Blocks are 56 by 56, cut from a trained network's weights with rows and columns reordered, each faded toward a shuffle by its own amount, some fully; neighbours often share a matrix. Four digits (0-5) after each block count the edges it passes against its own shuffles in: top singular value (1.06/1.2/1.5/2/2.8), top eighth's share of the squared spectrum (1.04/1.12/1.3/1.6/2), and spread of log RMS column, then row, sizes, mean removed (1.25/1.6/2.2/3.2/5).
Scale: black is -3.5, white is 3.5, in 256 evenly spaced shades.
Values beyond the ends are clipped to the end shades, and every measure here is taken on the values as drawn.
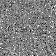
0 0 0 0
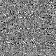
2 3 0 2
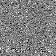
2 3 0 2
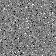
0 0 0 0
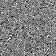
0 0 0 0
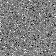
0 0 0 0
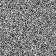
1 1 0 0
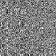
3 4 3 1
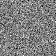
0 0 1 0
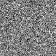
2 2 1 0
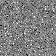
0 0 0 0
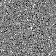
1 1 0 0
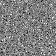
0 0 0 0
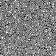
1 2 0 0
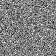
1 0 0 0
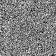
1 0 0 0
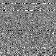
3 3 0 3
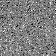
1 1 0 1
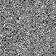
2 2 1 0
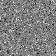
1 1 0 0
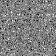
2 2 0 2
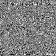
2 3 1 2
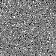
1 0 0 0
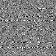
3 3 0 3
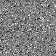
1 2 0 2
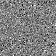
1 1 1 1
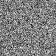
1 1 0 0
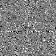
2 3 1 1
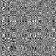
4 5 3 2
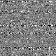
2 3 0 3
